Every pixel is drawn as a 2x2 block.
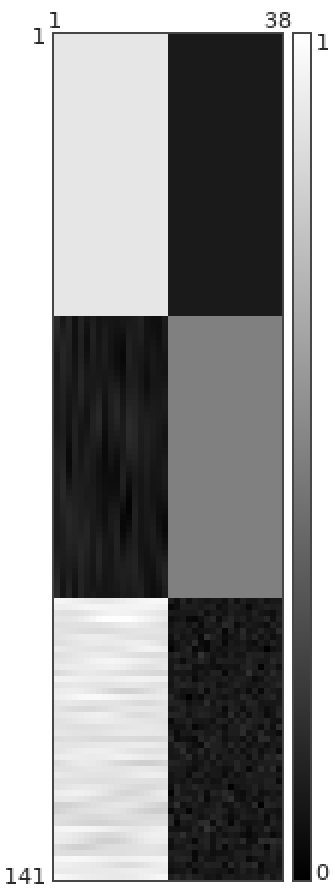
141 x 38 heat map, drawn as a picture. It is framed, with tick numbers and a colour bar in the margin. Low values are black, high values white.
The table splits into 3 rows of 2 panels. Panel 1,1: very high, flat. Panel 1,2: very low, flat. Panel 2,1: very low, streaked downward, faint in contrast. Panel 2,2: middling, flat. Panel 3,1: very high, streaked across, faint in contrast. Panel 3,2: very low, fine-grained, faint in contrast.
